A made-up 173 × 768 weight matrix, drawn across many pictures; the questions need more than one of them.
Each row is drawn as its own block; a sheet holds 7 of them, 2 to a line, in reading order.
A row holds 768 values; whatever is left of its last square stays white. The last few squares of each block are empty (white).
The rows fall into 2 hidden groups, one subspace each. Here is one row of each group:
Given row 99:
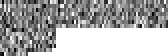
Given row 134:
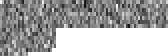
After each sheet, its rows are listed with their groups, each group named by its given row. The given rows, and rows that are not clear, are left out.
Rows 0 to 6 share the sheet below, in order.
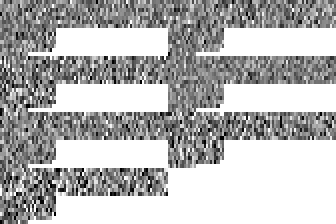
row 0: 134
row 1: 99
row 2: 99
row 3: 134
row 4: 134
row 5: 99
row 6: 99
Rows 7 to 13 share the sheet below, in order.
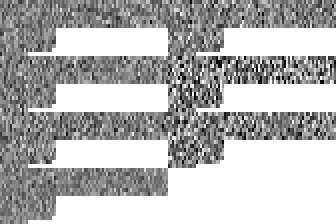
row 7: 134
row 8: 99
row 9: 134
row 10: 134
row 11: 99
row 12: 99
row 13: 134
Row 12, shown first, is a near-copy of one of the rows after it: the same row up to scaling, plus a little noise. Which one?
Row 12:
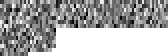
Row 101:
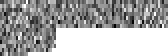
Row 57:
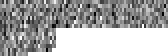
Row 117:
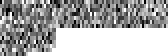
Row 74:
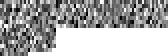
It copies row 74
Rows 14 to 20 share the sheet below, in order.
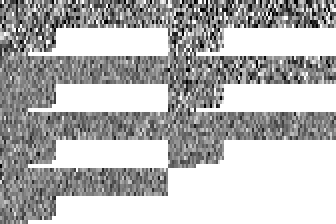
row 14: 134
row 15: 134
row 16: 134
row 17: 134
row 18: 99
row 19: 134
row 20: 134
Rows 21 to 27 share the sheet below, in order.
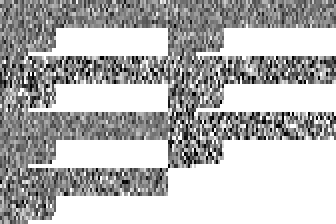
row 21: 134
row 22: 99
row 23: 99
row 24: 99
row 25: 134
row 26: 134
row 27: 134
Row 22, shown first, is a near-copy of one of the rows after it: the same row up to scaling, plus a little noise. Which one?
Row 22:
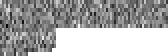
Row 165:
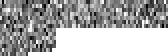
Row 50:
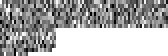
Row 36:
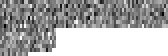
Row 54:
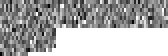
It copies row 50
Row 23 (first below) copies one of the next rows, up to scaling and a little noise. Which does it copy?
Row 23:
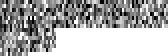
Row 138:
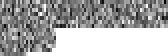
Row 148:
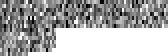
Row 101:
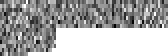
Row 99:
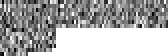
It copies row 148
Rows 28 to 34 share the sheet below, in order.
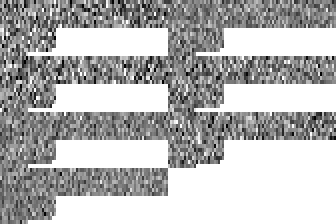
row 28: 134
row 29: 134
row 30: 99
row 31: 134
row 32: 99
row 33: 99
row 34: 134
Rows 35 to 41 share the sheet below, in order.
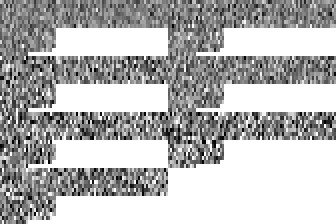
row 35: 99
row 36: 99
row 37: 99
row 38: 134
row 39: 134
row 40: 99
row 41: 99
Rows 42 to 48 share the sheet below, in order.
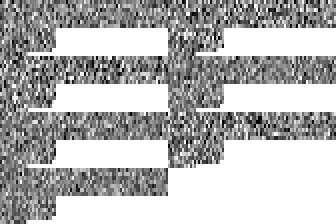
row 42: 134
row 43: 134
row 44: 134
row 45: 99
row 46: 134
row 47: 134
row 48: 134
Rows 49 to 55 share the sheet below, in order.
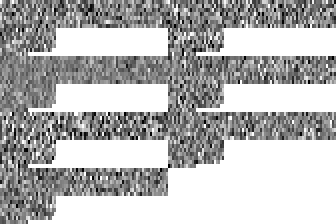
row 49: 134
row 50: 99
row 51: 134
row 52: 134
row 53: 99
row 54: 99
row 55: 134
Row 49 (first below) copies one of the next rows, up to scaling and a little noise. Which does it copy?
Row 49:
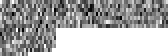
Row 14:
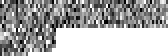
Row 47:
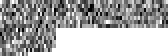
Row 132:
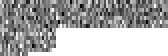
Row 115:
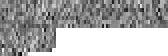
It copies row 47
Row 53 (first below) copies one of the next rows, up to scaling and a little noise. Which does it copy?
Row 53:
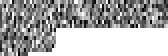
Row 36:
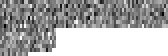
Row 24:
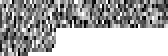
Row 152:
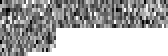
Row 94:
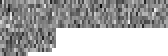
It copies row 24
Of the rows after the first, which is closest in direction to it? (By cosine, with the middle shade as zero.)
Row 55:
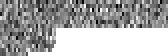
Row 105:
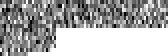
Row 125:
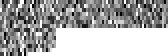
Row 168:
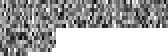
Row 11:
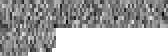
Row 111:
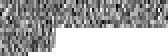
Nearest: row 111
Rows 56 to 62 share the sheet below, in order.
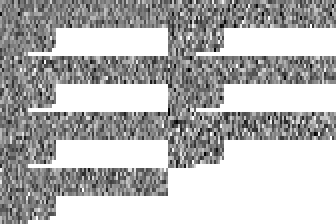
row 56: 134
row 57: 99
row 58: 134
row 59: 134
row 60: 99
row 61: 99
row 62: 134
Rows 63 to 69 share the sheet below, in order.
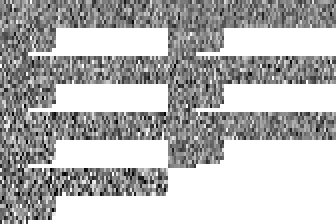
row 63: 99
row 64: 99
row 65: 134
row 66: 134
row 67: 134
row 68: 99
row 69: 134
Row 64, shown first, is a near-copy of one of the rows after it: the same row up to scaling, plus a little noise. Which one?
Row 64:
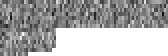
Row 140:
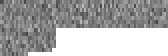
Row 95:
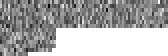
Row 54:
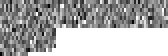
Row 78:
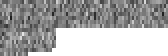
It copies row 78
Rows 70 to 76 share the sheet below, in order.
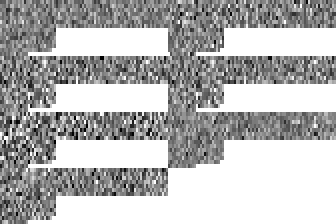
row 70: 99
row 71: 134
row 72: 99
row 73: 99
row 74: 99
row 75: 99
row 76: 99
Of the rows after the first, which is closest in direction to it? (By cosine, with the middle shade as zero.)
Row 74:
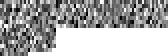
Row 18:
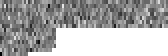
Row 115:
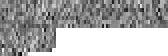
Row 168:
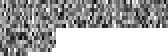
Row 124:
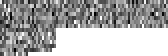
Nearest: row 18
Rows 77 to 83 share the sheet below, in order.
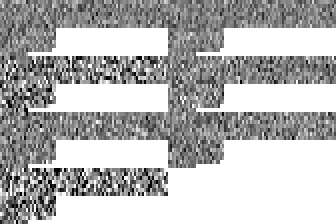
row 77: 134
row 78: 99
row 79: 134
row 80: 134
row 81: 99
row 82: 134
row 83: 99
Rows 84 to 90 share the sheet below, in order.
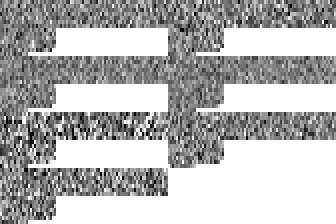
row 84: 134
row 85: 134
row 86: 99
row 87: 134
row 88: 99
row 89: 99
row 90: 99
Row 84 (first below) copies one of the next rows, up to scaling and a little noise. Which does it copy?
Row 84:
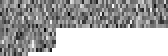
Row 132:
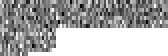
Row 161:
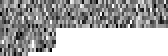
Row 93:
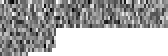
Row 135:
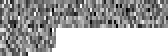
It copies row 161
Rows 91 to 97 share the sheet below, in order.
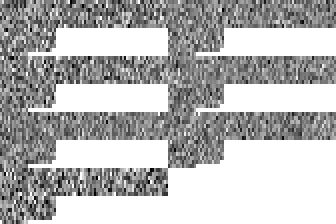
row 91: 134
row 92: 134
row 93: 134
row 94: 99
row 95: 99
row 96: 99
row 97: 99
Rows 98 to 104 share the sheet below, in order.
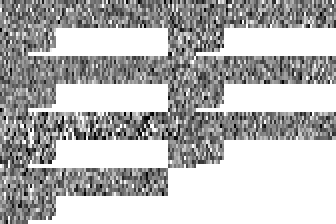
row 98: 134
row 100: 99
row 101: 99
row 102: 99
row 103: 99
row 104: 99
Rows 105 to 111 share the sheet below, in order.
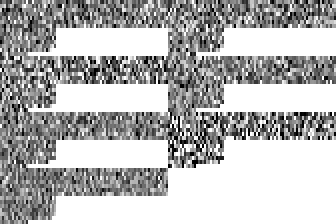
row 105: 99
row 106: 134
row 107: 134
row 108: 134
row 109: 134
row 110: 99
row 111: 134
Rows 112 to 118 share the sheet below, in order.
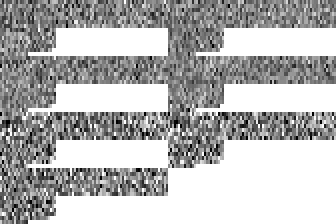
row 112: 99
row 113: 134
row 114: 134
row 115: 134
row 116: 99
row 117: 99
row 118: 134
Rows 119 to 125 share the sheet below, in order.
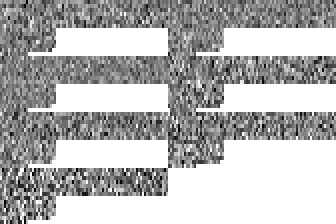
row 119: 99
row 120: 134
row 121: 134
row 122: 99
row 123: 134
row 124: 99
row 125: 134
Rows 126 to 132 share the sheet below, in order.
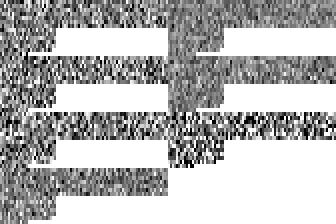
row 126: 134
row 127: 99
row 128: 99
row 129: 99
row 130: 99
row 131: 134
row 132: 134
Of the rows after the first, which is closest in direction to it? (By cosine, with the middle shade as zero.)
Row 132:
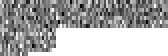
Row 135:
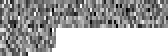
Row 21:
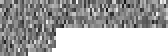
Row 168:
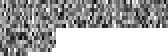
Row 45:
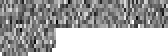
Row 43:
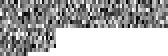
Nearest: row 43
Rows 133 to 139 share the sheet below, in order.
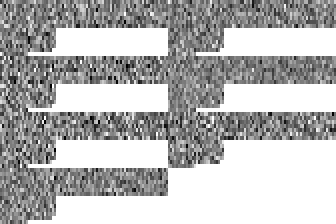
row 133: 99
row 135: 134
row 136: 134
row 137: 134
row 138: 99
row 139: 134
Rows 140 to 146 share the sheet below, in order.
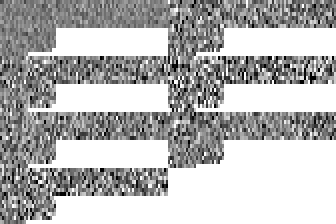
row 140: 99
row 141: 99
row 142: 99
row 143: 99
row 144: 99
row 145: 99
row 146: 99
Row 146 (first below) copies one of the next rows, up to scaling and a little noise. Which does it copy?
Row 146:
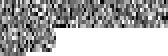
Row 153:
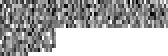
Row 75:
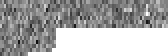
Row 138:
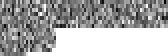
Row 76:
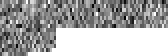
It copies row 138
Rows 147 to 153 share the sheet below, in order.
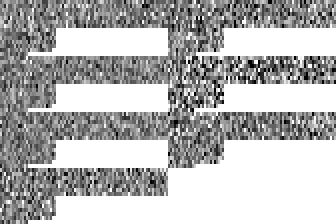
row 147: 99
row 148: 99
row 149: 99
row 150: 134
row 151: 134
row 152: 99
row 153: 99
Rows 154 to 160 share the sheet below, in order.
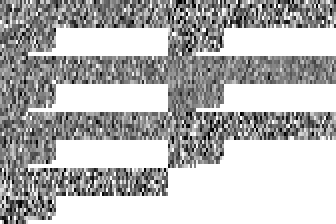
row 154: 99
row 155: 134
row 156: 99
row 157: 99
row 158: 99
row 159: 134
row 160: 99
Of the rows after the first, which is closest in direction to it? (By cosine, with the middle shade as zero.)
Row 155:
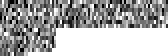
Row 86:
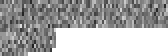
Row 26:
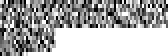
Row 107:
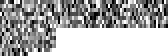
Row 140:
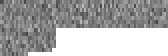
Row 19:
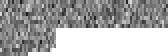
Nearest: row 26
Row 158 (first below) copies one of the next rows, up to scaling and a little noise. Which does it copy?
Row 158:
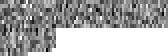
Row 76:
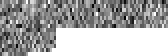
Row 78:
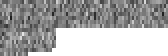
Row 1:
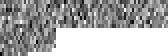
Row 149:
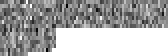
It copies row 149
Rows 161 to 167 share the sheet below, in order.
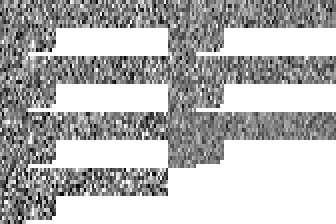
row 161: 134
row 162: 99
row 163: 99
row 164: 134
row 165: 99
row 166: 99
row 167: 134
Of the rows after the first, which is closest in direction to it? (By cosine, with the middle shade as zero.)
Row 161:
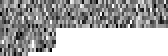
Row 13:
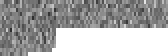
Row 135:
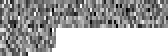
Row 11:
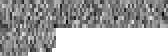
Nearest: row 135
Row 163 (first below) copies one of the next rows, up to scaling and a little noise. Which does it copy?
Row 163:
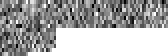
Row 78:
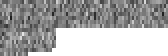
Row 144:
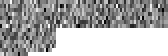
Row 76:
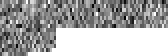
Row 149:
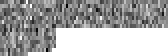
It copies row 76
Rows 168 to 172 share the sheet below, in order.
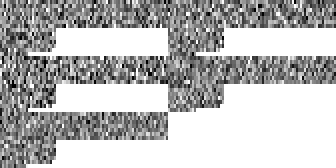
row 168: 99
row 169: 134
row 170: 99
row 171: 99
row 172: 134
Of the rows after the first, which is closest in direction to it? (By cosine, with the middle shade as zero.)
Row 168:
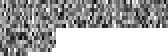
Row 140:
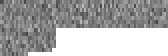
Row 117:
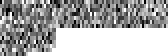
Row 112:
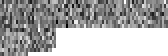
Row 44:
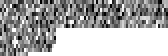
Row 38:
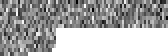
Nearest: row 117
